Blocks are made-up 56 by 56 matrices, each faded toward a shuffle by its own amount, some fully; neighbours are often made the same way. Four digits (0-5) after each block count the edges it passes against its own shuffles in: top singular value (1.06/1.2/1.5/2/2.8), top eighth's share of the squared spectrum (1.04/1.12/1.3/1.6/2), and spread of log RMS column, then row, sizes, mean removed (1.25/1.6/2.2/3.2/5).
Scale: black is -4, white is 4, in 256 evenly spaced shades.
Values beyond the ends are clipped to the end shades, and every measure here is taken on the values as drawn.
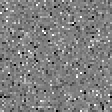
0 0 0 0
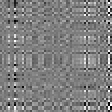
5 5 4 3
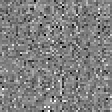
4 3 2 0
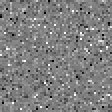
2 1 0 0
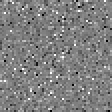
0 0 0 0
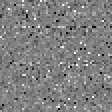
3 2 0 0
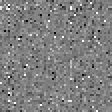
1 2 1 1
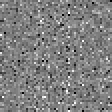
2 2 2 0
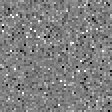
0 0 0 0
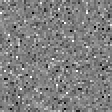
0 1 0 0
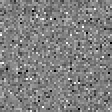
0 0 1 0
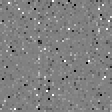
1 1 0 0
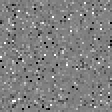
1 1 0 0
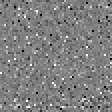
3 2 1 0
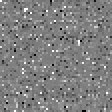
2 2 0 0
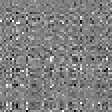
4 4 3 3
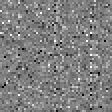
3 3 1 1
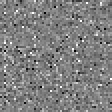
2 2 1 0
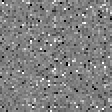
2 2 0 0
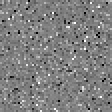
0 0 0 0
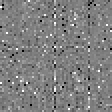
4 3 1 0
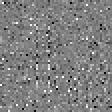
3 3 1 1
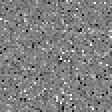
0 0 0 0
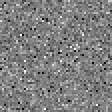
0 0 0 0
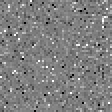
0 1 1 0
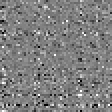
2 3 2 3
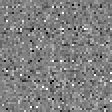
2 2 1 2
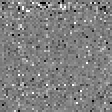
2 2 1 2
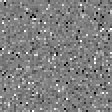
0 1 0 0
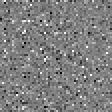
1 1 1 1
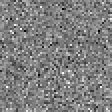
0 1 0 0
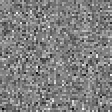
3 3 1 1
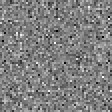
2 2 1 0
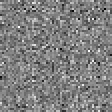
3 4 2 2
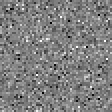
2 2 0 0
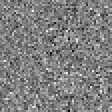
3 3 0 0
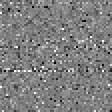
2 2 0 2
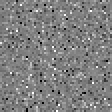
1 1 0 0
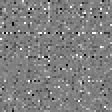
2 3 1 2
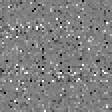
1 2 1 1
